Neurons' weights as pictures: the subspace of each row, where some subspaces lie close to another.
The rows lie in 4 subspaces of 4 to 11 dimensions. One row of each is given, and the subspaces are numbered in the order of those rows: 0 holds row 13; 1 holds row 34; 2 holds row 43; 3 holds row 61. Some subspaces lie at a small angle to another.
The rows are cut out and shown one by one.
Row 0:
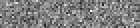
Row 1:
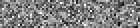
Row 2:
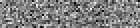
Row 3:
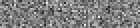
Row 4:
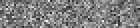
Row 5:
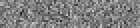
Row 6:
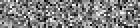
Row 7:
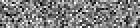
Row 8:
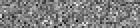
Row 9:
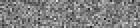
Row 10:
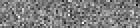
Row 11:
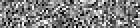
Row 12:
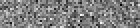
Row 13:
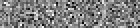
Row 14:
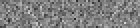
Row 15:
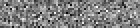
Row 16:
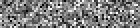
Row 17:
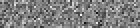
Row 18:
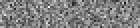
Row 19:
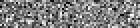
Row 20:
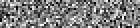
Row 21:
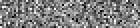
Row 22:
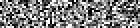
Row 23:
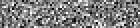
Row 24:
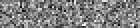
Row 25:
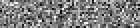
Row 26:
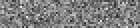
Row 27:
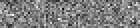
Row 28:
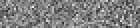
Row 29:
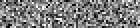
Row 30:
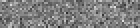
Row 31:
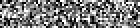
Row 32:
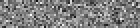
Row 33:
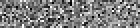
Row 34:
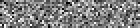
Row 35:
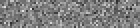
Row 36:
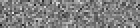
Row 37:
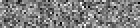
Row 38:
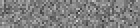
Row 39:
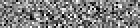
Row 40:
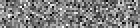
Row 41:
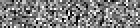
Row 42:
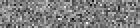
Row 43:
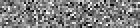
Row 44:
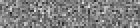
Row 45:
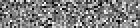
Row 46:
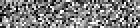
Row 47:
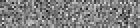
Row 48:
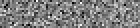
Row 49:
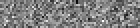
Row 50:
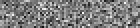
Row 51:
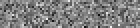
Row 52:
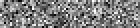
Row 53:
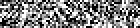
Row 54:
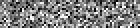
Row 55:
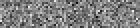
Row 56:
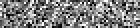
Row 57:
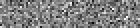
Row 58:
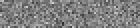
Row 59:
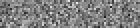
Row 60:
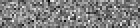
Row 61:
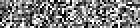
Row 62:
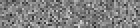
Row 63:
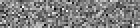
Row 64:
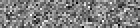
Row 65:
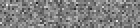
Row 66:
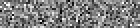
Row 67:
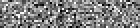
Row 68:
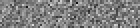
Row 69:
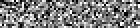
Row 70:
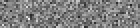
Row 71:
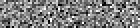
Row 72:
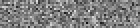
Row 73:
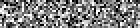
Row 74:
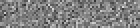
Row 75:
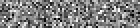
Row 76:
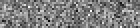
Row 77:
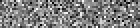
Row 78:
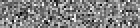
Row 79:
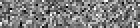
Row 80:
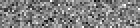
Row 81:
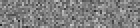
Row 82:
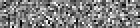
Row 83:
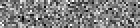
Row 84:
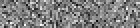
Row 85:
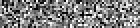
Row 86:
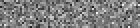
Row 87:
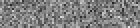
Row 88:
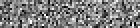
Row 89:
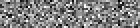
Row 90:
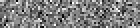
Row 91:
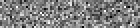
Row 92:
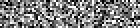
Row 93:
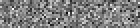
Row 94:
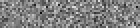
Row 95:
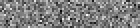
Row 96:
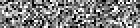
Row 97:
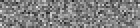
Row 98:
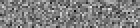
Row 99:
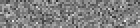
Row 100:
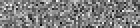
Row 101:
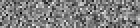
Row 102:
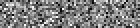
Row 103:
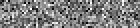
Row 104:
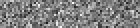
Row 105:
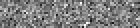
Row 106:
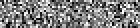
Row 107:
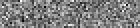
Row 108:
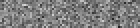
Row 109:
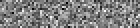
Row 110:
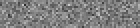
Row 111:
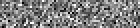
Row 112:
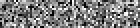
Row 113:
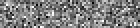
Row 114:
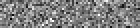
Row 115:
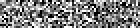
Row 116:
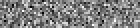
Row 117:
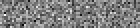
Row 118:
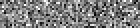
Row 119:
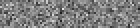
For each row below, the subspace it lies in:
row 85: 2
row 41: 0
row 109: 1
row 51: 3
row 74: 3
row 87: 0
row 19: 1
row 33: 1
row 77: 2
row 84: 2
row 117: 0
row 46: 3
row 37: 2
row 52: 2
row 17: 0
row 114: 3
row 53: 2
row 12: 2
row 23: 2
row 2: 2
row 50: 1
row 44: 2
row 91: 1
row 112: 0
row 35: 2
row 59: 0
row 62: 2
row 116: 2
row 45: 2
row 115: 1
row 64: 3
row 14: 2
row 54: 1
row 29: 0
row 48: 2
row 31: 2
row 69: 0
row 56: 2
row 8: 2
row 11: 2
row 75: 1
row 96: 0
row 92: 0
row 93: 1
